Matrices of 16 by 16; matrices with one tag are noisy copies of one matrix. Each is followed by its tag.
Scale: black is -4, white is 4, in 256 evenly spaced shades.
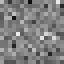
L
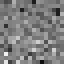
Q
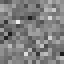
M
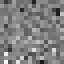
Q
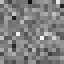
L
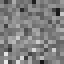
Q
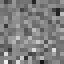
Q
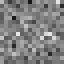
L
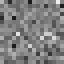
L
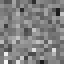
Q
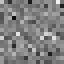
L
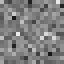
L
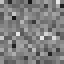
L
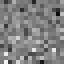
Q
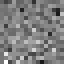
Q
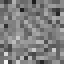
Q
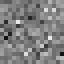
M
